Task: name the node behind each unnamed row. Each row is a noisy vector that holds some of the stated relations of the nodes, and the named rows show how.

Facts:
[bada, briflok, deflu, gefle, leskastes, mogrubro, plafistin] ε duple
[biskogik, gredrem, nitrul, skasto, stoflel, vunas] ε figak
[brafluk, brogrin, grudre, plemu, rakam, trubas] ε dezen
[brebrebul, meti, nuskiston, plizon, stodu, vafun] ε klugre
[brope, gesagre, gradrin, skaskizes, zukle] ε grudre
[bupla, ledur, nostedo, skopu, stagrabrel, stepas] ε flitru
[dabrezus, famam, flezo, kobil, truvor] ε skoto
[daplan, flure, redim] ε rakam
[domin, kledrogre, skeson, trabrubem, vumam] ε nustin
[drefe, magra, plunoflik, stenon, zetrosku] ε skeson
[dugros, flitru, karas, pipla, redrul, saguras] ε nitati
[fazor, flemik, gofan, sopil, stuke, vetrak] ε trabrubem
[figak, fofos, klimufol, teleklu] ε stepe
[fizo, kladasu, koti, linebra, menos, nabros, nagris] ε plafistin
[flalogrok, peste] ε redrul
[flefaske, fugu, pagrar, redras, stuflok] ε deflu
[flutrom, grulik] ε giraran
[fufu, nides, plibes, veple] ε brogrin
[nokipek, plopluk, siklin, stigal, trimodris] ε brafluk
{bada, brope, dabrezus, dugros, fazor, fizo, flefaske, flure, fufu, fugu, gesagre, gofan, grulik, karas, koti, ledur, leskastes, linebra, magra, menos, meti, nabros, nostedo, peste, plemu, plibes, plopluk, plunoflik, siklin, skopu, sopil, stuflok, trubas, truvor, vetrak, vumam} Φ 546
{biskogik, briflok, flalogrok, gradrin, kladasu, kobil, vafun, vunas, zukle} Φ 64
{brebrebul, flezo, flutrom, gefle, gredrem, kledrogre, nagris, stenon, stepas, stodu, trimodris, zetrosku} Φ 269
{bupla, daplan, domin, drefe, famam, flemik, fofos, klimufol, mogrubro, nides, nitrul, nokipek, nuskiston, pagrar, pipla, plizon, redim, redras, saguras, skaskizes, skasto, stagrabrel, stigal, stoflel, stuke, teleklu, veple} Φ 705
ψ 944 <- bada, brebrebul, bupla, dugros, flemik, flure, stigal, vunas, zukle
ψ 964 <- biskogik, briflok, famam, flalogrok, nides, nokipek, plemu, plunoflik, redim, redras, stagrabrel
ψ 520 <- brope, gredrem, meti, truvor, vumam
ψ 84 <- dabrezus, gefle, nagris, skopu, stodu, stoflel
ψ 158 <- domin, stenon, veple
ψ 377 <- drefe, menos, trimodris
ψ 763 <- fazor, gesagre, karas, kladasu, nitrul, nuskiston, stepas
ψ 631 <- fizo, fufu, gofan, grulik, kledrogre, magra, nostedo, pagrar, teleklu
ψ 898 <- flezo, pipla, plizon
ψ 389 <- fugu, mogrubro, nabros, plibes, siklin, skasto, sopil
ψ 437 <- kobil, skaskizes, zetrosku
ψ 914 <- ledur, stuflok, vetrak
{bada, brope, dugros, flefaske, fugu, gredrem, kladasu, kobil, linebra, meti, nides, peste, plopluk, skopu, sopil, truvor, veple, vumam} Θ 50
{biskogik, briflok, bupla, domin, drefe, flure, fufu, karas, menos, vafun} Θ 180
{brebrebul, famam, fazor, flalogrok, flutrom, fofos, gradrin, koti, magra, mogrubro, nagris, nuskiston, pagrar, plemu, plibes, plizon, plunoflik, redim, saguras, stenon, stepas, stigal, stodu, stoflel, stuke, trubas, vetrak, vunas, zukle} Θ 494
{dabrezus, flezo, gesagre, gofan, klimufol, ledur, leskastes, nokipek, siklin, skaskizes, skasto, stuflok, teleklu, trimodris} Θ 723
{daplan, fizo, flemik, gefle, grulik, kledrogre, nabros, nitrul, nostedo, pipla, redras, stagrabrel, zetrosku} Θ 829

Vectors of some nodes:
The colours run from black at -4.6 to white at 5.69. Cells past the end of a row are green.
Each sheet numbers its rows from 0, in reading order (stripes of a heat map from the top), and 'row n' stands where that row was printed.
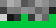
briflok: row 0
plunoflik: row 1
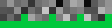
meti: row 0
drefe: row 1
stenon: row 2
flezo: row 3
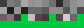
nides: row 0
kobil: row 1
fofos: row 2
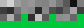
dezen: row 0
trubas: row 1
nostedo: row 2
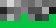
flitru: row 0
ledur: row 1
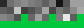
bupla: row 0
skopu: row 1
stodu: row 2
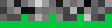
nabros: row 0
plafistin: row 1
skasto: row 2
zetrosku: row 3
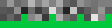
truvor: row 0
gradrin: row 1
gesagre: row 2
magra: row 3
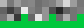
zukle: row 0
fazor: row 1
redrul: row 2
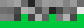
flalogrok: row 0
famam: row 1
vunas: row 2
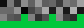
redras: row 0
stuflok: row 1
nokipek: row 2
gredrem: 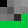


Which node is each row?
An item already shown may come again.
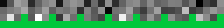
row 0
nagris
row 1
pagrar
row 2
mogrubro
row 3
stagrabrel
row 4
pagrar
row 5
bada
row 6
dabrezus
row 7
gefle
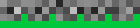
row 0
fufu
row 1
plopluk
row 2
klimufol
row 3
plopluk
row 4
bada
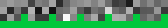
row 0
plemu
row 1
skaskizes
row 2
pagrar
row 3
vunas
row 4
nitrul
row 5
peste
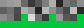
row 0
flalogrok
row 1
trimodris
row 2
klimufol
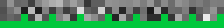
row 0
fugu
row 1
redim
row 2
gradrin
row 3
teleklu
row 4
plibes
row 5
siklin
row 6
vetrak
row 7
magra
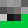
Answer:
biskogik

